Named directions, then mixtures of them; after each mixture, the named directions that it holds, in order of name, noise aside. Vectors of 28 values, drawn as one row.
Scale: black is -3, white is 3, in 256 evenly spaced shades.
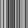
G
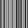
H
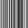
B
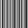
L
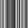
G, H, L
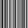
G, H, L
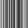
B, G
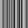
B, G, L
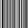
L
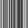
B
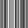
G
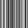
G, H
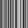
B, L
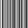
L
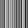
H, L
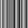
B, G, L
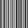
H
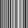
B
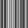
G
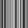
B, G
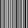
B, H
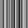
B, G, L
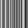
G, H, L
